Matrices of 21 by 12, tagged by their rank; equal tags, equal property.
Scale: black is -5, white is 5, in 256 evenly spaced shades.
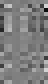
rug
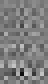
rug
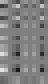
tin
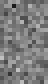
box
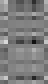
tin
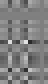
tin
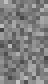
box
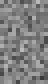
box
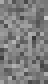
box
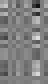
tin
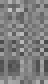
rug
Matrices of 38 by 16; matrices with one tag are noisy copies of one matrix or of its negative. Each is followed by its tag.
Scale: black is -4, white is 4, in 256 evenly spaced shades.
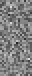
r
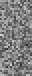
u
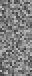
u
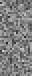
r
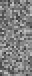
u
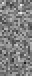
r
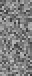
r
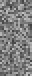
r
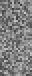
u
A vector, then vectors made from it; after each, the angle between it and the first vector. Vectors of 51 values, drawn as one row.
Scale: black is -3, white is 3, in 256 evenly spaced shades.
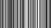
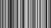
nearly parallel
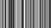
partly aligned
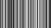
nearly parallel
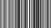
partly opposed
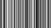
partly opposed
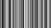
partly aligned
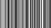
orthogonal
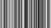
nearly opposite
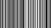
nearly parallel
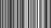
nearly parallel
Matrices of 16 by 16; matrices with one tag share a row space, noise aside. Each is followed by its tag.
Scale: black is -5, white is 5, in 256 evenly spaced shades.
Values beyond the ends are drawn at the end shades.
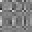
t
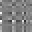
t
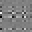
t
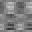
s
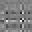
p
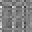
t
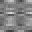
s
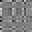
t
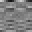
s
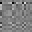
t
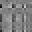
t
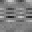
s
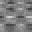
s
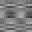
s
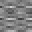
s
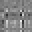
p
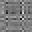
p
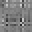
p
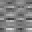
s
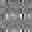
p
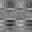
s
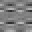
s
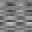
s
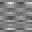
s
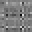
p
